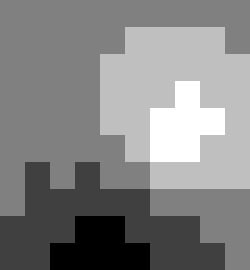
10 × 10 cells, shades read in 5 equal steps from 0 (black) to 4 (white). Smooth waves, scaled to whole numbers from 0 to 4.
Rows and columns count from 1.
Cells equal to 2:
45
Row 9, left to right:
1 1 1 0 0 1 1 1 2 2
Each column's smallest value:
1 1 0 0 0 0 1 1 1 2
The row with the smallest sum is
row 10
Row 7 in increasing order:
1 1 2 2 2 2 3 3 3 3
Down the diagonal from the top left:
2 2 2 2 3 3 3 2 2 2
